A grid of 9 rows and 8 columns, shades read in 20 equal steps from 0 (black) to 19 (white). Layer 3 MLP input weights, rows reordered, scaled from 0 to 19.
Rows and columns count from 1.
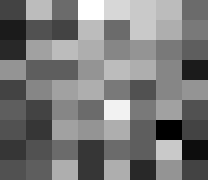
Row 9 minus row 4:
-5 0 6 -7 -1 -10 1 3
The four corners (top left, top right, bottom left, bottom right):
5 8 6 5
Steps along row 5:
up up up down down up up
